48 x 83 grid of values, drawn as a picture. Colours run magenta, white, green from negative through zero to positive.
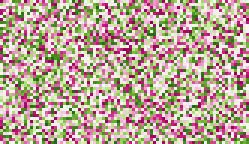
Average level on the scale: 50%. Slope: none. Histogram: flat. Grain: fine.
